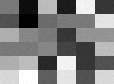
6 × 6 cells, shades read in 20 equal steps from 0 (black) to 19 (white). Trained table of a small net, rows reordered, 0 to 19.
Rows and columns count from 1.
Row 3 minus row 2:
7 10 1 -5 2 -6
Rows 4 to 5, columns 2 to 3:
9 10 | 14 3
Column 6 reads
4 17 11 14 6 16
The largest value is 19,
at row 6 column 2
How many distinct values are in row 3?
5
